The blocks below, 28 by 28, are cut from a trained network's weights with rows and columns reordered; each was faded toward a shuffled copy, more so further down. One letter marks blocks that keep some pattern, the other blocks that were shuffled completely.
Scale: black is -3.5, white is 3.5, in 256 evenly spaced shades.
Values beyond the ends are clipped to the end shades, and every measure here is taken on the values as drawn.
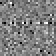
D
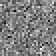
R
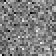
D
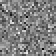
R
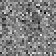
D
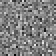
R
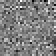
D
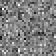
D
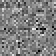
D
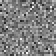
R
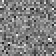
D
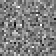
D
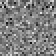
D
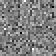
D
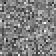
R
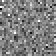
R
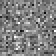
D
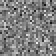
R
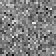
R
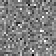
R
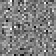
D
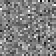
R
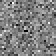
R
